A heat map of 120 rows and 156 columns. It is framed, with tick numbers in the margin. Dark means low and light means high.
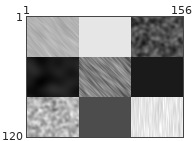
The table splits into 3 rows of 3 panels. Panel 1,1: high, slanting down to the right, faint in contrast. Panel 1,2: very high, flat. Panel 1,3: low, blotchy. Panel 2,1: very low, smooth, faint in contrast. Panel 2,2: middling, slanting down to the right. Panel 2,3: very low, flat. Panel 3,1: high, blotchy. Panel 3,2: low, flat. Panel 3,3: very high, streaked downward, faint in contrast.
